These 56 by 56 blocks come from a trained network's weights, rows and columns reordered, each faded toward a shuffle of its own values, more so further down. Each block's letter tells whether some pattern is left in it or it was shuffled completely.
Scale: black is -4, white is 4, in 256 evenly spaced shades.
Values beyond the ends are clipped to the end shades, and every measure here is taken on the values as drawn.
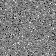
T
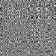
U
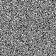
T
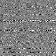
U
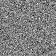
T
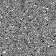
T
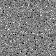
T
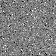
T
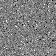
T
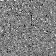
T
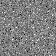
T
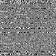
U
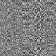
U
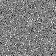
T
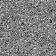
T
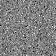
T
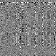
U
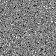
T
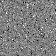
T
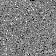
T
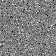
T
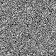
T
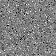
T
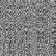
U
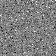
T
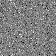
T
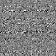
U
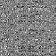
U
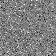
T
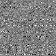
U
